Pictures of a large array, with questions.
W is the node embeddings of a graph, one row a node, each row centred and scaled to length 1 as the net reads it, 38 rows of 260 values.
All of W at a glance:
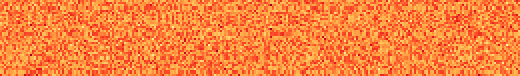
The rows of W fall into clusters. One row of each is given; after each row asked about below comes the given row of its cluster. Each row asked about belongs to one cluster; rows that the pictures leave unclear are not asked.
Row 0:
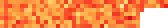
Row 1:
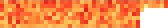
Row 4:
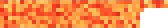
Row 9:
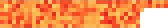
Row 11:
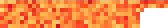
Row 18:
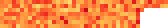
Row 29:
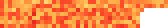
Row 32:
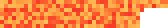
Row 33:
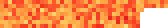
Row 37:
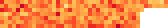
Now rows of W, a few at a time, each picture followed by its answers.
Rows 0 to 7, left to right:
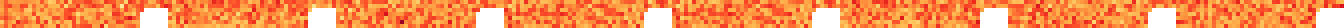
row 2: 18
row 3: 4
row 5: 33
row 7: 9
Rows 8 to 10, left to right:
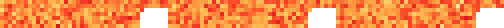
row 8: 0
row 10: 0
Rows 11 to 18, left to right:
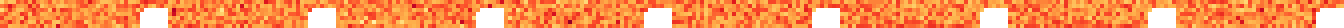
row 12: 32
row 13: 33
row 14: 18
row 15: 9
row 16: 37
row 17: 37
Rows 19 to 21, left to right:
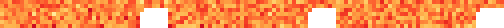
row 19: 33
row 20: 11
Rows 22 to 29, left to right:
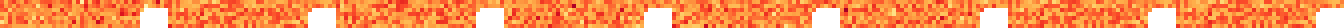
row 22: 1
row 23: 29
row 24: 29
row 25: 32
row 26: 11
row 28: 29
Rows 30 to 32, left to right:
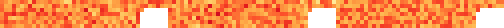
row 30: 4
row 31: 4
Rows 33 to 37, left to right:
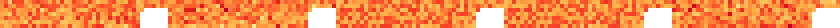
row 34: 1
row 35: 32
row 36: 32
